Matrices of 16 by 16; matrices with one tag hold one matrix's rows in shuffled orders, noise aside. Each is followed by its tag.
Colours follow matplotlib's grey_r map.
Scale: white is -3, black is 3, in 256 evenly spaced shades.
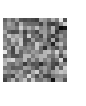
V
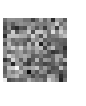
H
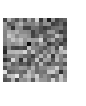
H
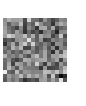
V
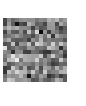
H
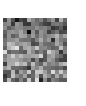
H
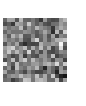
V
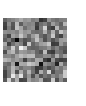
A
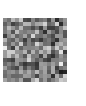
V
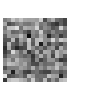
H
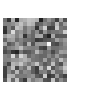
A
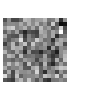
V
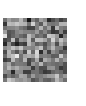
H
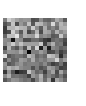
H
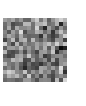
V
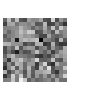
A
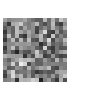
A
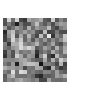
A
